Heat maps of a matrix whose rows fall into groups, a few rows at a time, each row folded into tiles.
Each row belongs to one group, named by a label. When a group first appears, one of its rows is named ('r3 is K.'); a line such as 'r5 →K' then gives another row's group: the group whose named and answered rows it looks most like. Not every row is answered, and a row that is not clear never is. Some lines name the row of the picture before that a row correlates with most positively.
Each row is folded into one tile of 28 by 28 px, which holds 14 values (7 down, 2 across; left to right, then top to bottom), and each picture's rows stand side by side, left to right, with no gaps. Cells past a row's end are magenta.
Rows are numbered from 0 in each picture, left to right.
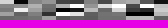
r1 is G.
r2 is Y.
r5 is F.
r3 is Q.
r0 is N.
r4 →G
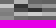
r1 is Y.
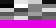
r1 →N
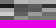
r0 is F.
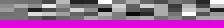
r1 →Y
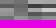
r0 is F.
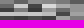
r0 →Y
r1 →Y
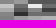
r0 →G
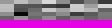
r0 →G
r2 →N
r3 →Q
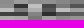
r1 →G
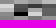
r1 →F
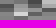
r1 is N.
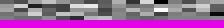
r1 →F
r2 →Y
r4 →N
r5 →N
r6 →Q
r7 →G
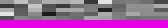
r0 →F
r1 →G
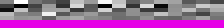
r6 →N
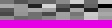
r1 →N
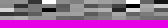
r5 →Q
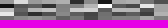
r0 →F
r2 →N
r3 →Q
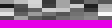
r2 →Q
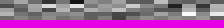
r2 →Q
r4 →Q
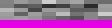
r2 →F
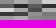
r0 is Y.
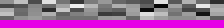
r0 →F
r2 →Q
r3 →G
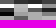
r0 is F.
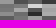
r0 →N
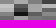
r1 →Q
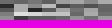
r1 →Y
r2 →F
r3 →F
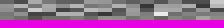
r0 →Q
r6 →Q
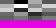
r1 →Q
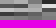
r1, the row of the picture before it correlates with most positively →0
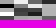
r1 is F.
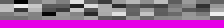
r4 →F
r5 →F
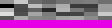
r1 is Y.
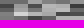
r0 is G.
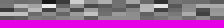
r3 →F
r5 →Q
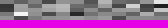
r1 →N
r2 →G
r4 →N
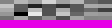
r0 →G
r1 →F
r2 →F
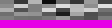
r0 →Q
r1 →N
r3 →Q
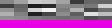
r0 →F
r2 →N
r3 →Y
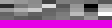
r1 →Q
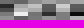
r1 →G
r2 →G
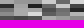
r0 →Y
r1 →F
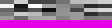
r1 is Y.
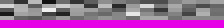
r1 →N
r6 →G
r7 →F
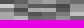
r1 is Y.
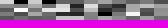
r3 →G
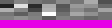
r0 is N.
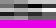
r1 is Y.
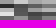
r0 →F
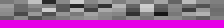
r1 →N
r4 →G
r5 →G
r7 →F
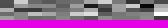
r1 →Y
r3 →F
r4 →Q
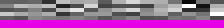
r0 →Y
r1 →Q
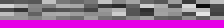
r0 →Y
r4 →F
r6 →N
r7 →F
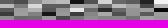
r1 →G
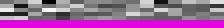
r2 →Q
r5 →N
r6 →F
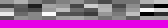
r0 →F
